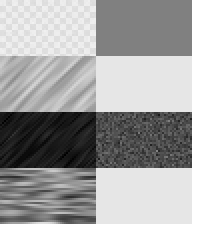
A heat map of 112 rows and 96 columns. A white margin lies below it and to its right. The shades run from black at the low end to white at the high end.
It is made of 4 by 2 panels. Panel 1,1: very high, checkered, faint in contrast. Panel 1,2: middling, flat. Panel 2,1: high, slanting up to the right. Panel 2,2: very high, flat. Panel 3,1: very low, slanting up to the right, faint in contrast. Panel 3,2: low, fine-grained. Panel 4,1: middling, streaked across, strong in contrast. Panel 4,2: very high, flat.
